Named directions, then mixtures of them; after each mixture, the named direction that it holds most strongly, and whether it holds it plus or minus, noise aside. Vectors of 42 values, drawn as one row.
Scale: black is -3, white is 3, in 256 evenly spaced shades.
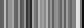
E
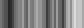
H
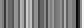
E, minus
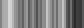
H, minus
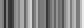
H, plus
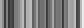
E, minus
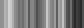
H, minus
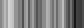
H, minus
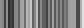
E, minus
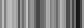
H, minus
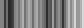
H, plus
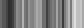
H, plus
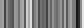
E, minus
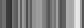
H, plus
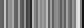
E, plus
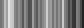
H, minus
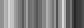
H, minus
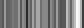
E, plus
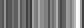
E, plus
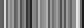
E, plus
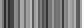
E, minus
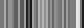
E, plus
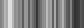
H, minus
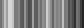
H, minus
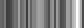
H, plus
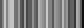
E, plus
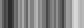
H, plus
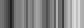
H, plus
